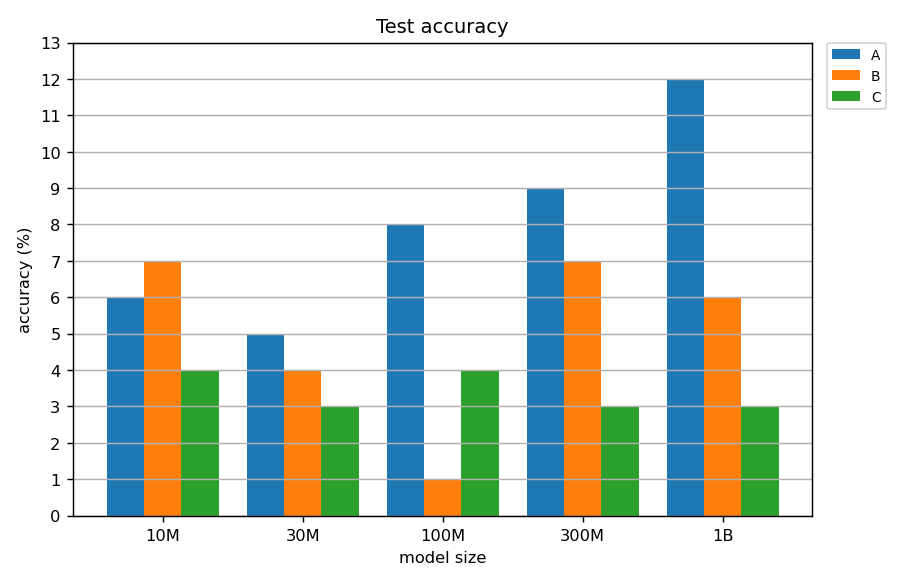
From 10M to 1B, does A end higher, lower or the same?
higher
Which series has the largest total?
A
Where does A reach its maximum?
1B
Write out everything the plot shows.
Title: Test accuracy
x-axis: model size, ticks 10M 30M 100M 300M 1B
y-axis: accuracy (%), ticks 0 1 2 3 4 5 6 7 8 9 10 11 12 13
Legend: A, B, C
Values:
A: 6 5 8 9 12
B: 7 4 1 7 6
C: 4 3 4 3 3
